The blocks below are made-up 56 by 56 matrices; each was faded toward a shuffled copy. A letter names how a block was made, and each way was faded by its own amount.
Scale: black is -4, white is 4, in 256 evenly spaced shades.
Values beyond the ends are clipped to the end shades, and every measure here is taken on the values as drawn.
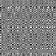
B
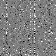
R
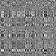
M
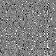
R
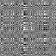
M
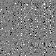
R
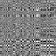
B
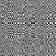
M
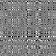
B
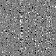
R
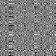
B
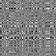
B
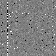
R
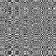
M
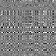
B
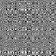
B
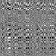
B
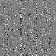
R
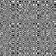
M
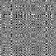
B
